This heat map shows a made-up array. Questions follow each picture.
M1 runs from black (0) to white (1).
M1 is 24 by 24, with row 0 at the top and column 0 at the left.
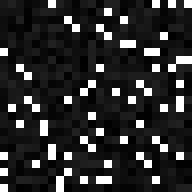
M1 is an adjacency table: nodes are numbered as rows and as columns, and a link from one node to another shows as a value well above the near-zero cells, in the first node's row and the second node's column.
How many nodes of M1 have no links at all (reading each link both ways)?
0
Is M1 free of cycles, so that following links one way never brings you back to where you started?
no
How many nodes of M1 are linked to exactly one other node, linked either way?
3
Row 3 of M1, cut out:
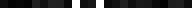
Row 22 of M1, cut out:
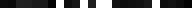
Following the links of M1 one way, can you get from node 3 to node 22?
yes
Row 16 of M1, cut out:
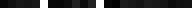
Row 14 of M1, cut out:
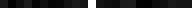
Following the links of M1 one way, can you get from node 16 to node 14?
yes
